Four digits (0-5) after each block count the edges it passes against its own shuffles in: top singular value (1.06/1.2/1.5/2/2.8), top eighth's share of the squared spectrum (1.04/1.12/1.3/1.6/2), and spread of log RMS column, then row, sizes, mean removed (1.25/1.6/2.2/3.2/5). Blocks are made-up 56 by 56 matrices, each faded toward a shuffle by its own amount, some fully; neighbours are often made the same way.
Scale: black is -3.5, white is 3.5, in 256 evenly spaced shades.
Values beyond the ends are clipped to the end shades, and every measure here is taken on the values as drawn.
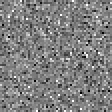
0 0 0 0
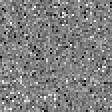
1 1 0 0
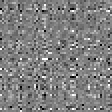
4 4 3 3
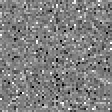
3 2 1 0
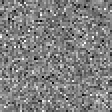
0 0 0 0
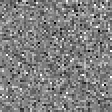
0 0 0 0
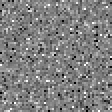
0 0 0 0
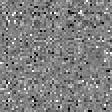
4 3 1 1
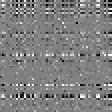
5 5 3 4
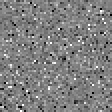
1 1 0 0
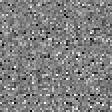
3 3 1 2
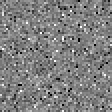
0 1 0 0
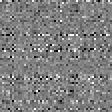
4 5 1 3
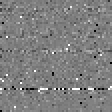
4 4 0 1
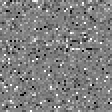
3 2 1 1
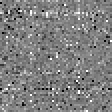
3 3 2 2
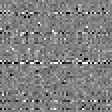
4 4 1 3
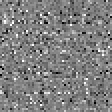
3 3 1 2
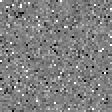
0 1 0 0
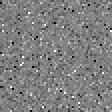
0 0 0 0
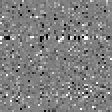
4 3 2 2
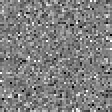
3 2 1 1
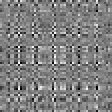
5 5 4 4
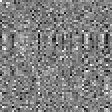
4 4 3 2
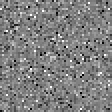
1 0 0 0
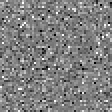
3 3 1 1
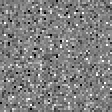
1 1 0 0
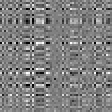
5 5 4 4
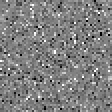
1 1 0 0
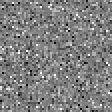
0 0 0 0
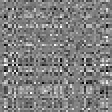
5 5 3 3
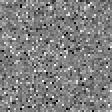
1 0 0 0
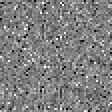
3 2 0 0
